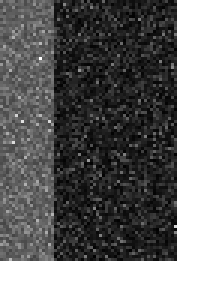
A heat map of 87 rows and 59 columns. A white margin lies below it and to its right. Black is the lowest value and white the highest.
On average the colour sits 20% of the way up the scale. No regular stripes run through it. The left part is higher, up to a seam about 30% of the way across.
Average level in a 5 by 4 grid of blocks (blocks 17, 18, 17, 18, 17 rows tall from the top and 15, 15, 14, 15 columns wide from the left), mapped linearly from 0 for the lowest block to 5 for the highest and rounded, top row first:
5100 / 5100 / 5100 / 5100 / 5100
